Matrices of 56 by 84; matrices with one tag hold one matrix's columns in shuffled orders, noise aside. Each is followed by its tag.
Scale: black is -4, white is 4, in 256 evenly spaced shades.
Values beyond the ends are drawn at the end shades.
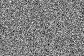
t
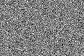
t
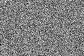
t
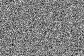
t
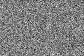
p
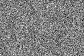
p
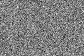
p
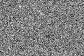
p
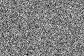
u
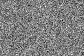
p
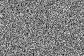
u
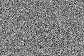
t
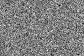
u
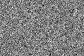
u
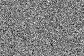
t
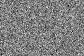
u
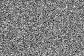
p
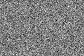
p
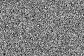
u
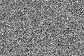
t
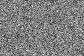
p
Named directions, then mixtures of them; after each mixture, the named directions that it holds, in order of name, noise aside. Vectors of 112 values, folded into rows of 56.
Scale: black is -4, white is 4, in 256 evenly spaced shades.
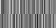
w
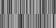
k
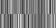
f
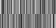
k, w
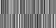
f, w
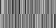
f, k, w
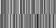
w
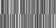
f, w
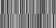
f, k, w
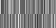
f, w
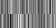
f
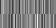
w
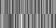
f, k, w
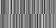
w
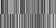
f, w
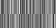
f, k, w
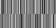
k, w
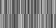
k
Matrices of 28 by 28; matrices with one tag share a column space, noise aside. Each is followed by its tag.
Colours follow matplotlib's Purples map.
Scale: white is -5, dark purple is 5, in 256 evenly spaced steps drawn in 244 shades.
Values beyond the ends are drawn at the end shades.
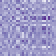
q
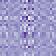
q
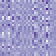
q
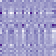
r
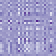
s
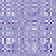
s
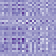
s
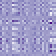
s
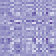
s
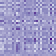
s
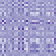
s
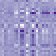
r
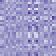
q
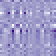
r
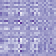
s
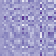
q
